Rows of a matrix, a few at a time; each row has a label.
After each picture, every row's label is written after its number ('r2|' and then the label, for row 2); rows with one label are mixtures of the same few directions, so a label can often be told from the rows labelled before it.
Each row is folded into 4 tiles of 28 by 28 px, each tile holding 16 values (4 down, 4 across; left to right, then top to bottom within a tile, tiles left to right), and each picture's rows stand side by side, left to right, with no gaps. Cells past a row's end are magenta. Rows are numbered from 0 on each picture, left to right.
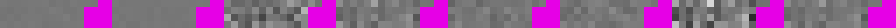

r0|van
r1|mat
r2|mat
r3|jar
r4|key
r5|van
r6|jar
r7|jar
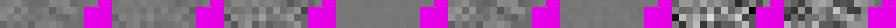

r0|van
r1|mat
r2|mat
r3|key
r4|van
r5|mat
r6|mat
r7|van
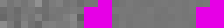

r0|jar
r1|key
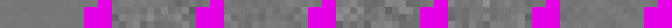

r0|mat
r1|mat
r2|mat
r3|van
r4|jar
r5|van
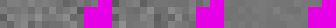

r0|mat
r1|key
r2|van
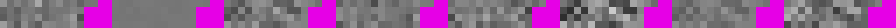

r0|jar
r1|van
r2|van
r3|jar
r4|mat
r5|van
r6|van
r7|van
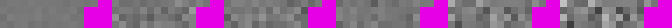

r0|mat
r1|mat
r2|mat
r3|jar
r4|key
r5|key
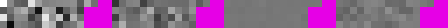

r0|key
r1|key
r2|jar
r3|van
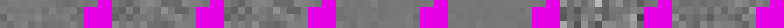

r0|mat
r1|van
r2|van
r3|jar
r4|mat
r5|jar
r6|mat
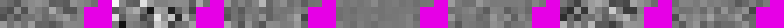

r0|van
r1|key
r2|jar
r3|jar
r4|key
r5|van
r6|mat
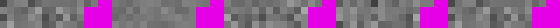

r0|key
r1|van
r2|mat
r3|jar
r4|key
